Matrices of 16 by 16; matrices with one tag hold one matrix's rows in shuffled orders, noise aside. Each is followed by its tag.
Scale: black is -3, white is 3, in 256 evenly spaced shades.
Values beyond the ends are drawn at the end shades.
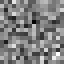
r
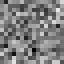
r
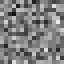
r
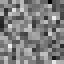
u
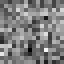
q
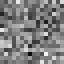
q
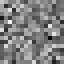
u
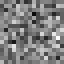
r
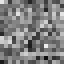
q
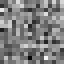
q
